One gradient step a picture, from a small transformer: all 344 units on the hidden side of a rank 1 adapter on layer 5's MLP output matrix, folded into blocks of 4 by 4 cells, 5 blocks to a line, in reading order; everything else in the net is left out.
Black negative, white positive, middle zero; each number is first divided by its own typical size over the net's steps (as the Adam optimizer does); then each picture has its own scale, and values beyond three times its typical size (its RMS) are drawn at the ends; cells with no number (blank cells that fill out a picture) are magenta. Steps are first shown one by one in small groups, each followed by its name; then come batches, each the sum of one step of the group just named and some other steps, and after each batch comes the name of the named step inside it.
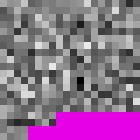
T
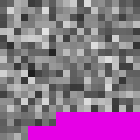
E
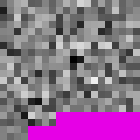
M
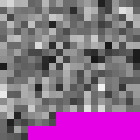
T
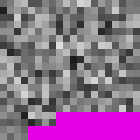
M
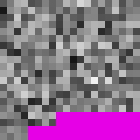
M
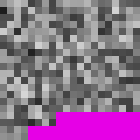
T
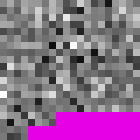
M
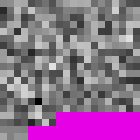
T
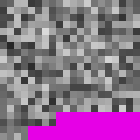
E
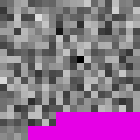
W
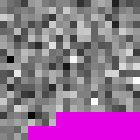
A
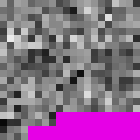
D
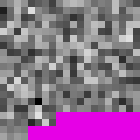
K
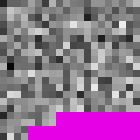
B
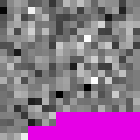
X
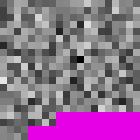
W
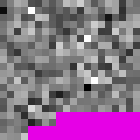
X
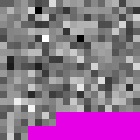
B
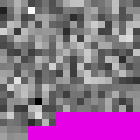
K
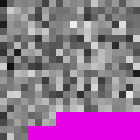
B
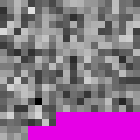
K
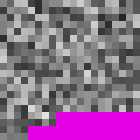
D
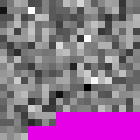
X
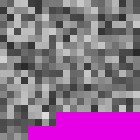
D
